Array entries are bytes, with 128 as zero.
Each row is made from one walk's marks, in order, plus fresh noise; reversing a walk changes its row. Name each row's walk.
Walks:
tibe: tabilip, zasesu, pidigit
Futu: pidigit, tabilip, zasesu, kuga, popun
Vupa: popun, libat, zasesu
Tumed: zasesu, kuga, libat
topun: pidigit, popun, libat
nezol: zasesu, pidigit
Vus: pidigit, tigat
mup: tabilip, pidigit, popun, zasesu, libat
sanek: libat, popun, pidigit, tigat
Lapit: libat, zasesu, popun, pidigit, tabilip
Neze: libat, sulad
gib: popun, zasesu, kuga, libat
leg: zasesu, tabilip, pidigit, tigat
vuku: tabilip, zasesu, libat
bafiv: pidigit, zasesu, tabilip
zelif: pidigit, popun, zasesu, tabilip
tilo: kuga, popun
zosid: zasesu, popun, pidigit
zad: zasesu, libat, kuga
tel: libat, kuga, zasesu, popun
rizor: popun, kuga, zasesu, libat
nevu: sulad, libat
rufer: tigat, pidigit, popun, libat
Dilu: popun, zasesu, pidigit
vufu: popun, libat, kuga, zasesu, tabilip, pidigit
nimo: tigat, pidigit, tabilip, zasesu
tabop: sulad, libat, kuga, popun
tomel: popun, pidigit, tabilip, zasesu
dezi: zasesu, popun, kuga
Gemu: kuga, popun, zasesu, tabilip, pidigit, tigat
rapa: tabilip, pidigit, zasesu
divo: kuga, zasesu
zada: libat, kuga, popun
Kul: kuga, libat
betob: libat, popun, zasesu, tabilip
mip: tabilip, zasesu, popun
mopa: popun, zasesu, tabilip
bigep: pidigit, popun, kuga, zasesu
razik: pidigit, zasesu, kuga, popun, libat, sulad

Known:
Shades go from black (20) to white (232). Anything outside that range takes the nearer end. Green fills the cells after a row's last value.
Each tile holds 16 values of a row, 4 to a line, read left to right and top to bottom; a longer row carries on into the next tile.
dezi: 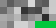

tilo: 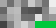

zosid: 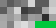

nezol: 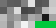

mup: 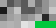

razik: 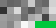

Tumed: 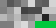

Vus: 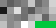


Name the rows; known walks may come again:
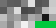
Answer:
nezol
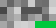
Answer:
Dilu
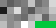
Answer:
Vus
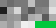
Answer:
zelif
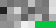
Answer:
bigep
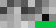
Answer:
mip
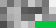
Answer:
tilo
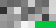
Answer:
razik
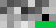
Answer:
leg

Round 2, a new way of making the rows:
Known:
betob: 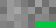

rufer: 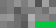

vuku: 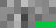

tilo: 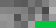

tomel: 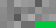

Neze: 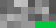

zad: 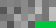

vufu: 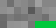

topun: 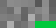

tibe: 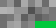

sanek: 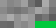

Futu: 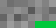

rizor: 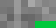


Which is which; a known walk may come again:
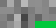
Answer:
vuku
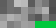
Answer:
Neze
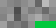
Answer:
nimo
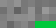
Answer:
Lapit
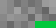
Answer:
Gemu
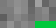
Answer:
razik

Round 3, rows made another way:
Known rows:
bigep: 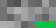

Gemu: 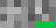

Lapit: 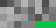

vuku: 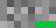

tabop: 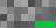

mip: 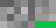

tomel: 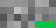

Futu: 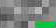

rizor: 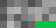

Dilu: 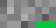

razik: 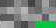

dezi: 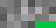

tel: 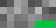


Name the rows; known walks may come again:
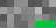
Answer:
tel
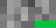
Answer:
mopa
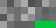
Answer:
tabop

